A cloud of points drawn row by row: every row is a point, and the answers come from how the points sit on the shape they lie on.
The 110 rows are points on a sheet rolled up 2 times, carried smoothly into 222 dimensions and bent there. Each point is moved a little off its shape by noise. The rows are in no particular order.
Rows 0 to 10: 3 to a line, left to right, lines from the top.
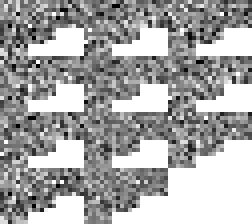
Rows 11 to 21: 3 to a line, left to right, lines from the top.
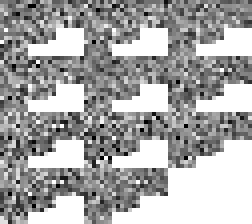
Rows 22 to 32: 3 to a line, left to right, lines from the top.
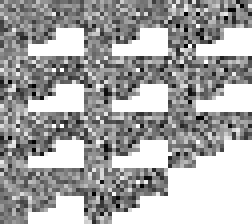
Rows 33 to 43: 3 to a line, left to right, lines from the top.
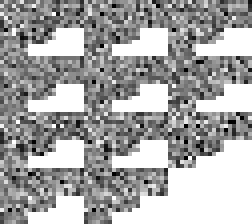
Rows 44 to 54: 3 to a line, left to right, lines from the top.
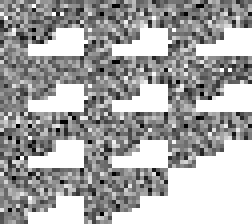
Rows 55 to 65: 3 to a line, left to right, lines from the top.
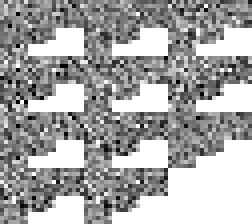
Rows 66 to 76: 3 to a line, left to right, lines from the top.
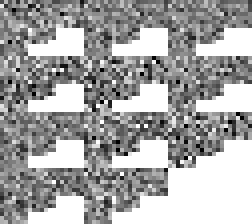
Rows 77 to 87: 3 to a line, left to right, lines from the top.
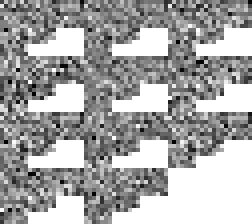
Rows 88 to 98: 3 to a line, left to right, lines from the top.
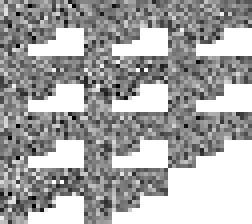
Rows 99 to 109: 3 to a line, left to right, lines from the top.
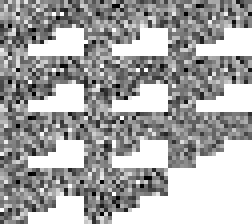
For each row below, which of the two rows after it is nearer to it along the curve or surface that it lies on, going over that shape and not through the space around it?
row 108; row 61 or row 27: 61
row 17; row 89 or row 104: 104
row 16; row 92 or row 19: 19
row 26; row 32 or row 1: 32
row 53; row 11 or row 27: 11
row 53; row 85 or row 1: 1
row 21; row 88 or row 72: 72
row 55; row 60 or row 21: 21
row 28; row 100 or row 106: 106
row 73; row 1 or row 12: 12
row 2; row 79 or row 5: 79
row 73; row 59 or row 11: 59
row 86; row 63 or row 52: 52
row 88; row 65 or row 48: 48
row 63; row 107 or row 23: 107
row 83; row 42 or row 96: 42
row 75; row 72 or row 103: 72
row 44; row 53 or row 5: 53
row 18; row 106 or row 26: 26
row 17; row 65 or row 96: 65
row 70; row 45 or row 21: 45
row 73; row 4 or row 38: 38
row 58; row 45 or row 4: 45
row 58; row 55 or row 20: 20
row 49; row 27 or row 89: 27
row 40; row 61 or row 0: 0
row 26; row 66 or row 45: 66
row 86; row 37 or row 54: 54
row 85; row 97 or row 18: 97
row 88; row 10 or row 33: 10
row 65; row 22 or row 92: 92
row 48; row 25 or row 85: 85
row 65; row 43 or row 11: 43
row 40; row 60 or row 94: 60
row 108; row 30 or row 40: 30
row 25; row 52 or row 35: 35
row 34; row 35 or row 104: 104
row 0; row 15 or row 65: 65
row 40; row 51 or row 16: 51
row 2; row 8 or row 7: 8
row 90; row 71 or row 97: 71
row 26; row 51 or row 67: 51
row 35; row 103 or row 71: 103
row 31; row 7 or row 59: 7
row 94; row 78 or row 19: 19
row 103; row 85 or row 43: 85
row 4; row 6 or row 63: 63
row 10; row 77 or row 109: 77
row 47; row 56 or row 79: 56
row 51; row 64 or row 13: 64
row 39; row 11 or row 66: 66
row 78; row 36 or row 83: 36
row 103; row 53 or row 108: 53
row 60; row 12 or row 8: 8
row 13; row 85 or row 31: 31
